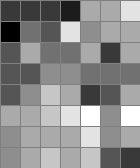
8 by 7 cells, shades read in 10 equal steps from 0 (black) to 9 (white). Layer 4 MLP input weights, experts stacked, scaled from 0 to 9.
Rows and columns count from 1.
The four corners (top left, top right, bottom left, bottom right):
2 8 5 2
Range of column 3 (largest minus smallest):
5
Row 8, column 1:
5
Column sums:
27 38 41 44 47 34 47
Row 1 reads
2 2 2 1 6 6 8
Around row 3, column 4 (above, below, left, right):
8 5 4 6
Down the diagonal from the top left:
2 4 4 5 2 5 6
